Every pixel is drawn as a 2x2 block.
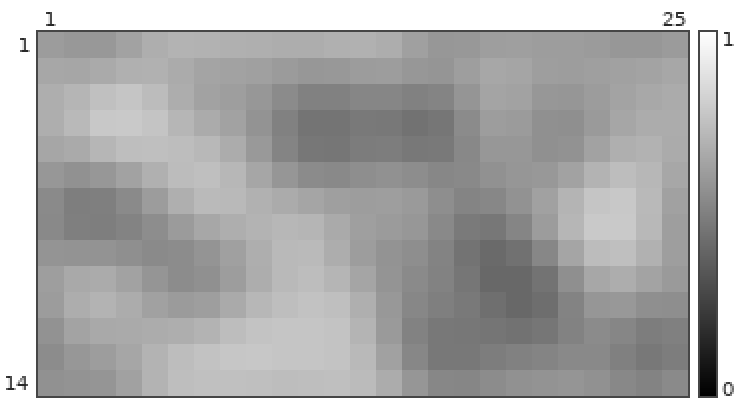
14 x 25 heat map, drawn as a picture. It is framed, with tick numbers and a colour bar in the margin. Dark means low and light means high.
Ninth with the lowest average: bottom right. Average level on the scale: 60%. Mirror symmetry: none. Calmest part: top right.
